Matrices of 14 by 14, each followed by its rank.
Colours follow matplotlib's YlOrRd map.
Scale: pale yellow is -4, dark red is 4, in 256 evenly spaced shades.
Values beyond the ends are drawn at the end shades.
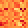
three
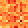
three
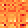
three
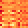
two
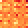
three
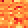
three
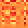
two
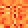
three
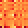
two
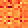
three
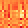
two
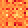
three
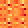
two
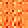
two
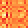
two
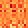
two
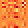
two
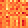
three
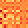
two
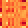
two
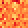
three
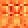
two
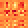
two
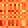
two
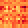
three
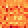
three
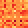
three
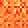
three
